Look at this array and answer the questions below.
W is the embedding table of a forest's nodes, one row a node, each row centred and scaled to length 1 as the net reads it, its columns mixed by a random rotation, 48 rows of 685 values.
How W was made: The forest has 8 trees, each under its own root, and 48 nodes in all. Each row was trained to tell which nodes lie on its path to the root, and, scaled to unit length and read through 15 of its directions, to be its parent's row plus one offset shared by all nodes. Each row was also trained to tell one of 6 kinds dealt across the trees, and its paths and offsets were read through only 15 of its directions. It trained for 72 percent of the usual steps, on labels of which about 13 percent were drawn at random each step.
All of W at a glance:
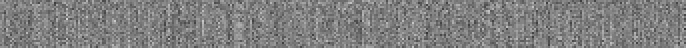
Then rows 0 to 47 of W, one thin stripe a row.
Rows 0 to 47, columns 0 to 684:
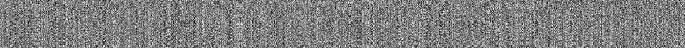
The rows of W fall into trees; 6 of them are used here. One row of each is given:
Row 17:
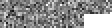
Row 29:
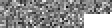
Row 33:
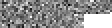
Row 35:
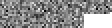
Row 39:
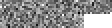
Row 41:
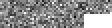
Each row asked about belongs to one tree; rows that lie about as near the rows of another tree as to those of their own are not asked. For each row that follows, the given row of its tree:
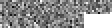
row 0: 29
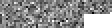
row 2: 35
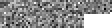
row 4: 33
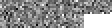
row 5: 39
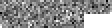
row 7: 35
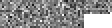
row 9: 39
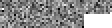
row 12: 29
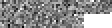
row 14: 33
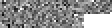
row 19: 33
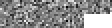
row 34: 29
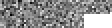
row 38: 29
